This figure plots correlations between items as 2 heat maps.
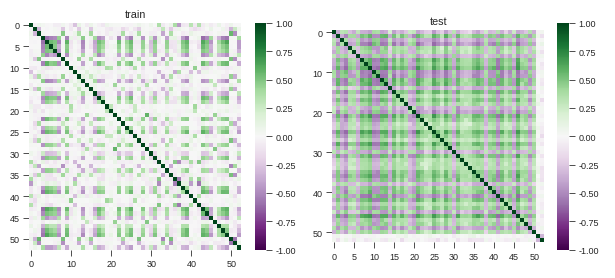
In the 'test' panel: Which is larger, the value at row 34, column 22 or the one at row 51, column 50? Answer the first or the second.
the first
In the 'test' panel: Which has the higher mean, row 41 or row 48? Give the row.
48
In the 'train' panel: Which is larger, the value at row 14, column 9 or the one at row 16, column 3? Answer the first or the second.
the second
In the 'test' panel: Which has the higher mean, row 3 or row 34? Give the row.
34
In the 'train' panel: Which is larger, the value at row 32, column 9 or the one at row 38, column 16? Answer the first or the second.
the first
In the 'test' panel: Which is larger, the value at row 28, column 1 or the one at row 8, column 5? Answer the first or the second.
the first
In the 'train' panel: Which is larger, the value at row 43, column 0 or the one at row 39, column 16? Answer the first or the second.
the first
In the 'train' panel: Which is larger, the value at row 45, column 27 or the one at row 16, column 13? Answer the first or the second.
the second
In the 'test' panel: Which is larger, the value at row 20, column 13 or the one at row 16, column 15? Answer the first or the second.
the second
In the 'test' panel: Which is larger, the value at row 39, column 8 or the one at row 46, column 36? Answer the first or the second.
the second
